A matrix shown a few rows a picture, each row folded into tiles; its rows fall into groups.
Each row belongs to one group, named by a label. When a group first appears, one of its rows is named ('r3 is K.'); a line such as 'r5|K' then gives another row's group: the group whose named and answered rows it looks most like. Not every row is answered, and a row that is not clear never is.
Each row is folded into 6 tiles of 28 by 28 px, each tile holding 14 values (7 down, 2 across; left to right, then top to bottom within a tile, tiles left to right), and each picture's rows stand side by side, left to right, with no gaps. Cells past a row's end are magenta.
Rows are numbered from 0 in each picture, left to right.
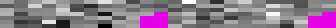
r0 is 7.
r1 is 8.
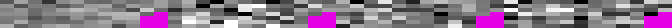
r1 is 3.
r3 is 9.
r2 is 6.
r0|8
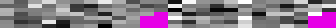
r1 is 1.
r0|7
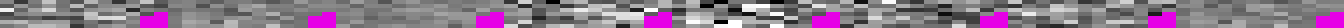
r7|3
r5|6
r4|3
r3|8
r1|3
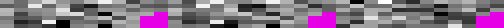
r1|7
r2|6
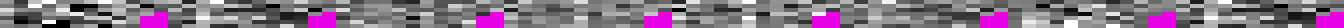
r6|3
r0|7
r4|1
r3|1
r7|6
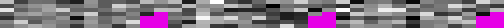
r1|6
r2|9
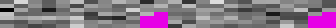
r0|1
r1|6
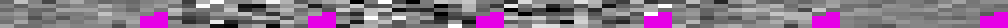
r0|8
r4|8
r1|7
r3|1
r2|6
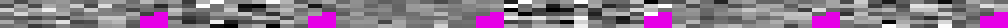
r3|1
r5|3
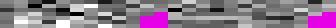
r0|3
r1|1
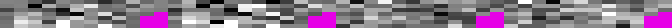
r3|8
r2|6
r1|3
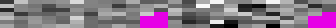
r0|1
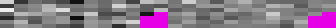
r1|8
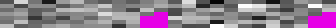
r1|3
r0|8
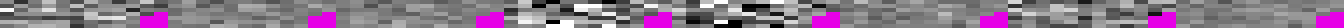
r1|3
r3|3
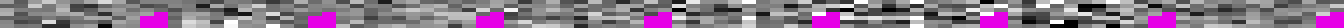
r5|1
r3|9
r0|7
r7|1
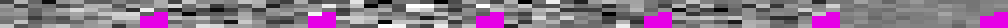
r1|1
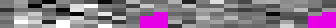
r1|6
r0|3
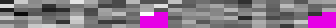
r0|1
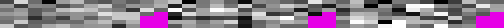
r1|9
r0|8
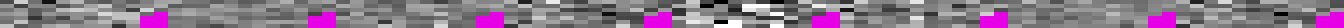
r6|8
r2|3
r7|6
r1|9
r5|1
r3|6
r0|8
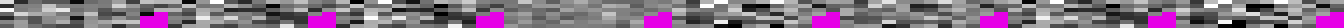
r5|7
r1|6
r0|9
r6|6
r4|7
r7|7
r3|8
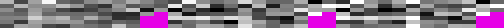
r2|1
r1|1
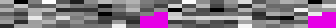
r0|6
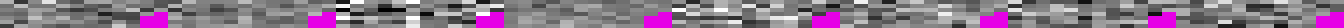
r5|8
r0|6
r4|9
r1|1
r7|7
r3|3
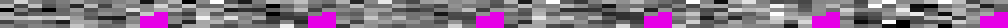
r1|6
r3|6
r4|8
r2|6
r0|1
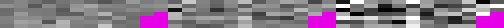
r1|1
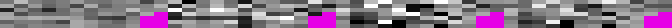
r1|9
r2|7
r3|7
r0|1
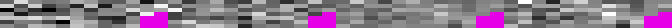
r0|1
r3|8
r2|8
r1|9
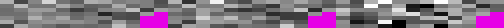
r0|6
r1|6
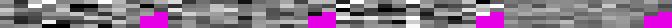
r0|7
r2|1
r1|9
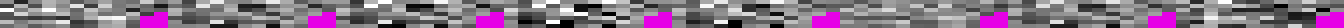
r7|6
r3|7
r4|7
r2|7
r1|7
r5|9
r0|9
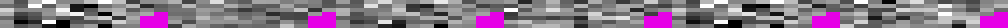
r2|7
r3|9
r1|6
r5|8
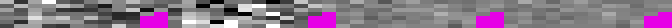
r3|8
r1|3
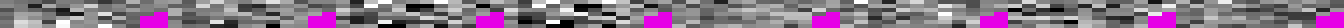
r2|7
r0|3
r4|8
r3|7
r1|7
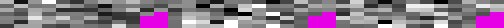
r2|3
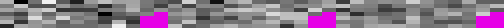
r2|1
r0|6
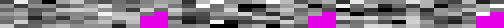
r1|7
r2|1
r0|8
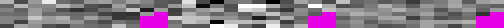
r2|9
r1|3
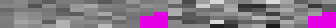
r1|7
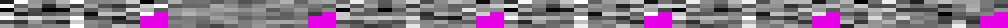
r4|1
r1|9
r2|1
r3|1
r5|6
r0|1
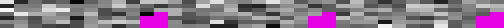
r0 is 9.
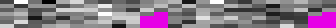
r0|8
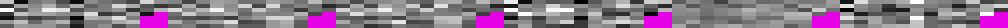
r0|9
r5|1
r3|9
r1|9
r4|8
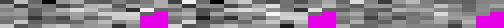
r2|8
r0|8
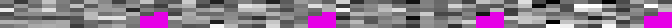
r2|9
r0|9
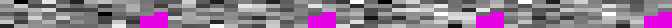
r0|6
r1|3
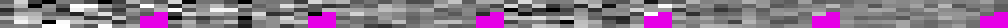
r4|1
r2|9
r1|9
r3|1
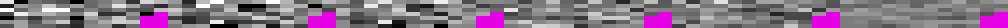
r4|6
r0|9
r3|9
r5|9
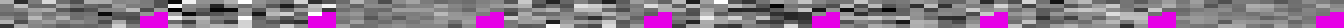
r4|6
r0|6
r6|8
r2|8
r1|1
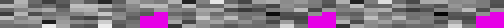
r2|6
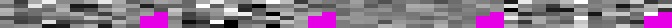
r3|1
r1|7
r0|7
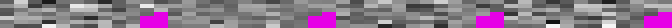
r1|3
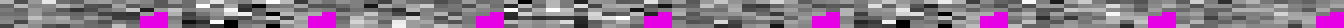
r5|7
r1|7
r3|9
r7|8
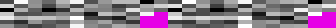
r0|1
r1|1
